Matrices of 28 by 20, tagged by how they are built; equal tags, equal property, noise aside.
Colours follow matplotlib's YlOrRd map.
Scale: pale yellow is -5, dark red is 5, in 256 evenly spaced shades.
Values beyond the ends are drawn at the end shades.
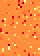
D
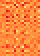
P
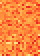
P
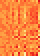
P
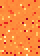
D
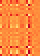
P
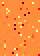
D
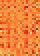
P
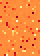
D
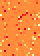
D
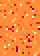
D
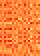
P
